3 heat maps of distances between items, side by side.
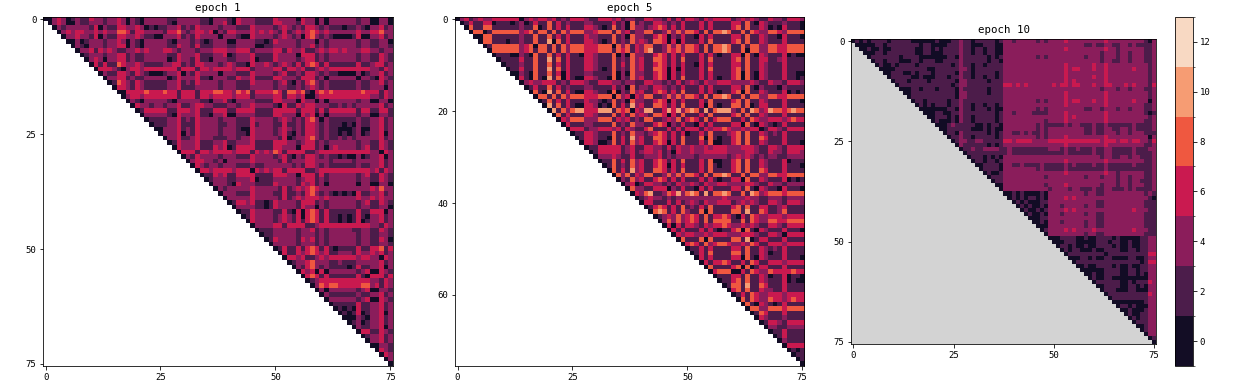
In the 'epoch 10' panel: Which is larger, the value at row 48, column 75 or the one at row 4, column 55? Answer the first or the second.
the second
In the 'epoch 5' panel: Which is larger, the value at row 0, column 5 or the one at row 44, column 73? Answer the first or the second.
the second
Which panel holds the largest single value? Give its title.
epoch 5
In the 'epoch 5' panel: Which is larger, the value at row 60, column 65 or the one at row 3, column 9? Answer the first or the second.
the second
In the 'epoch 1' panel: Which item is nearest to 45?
33
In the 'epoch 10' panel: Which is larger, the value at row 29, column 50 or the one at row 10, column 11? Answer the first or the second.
the first
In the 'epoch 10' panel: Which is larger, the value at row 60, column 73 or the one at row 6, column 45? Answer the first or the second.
the second
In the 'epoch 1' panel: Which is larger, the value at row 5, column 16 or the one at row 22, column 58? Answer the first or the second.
the second
